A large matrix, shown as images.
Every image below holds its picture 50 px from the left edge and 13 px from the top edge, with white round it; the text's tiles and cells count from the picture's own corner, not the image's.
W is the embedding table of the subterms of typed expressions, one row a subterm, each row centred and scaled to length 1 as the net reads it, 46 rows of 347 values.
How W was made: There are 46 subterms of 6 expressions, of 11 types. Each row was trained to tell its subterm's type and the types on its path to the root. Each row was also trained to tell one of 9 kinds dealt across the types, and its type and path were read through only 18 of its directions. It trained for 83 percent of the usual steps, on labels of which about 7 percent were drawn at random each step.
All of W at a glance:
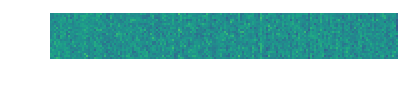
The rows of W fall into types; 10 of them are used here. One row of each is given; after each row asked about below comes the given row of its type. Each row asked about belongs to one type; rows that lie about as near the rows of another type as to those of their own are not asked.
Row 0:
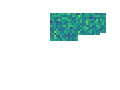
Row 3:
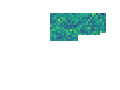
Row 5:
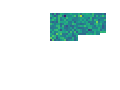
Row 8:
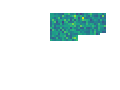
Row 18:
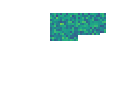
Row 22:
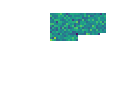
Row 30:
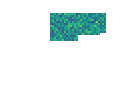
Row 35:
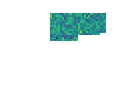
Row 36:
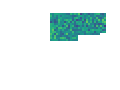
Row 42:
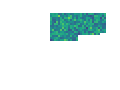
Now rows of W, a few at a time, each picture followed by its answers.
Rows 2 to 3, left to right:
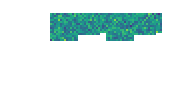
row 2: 5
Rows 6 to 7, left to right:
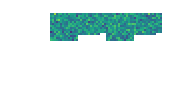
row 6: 30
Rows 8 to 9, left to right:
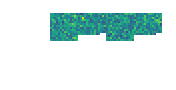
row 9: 36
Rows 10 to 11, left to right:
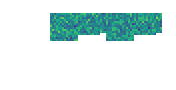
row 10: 3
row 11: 36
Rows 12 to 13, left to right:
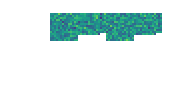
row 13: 22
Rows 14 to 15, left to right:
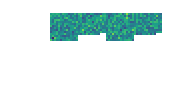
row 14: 42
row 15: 22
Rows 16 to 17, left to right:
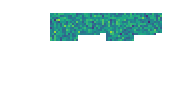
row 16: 0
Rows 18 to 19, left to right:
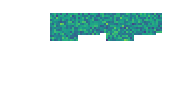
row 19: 22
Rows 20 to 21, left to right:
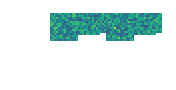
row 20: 30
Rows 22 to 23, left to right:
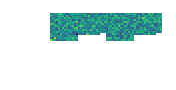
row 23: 36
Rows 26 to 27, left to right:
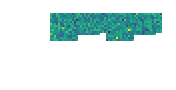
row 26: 35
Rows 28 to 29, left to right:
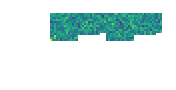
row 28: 18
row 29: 30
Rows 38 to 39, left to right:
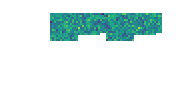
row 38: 42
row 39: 0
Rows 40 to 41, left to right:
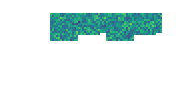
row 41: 18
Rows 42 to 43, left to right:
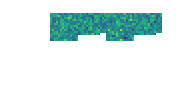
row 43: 42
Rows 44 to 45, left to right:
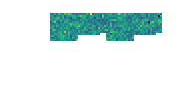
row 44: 30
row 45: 18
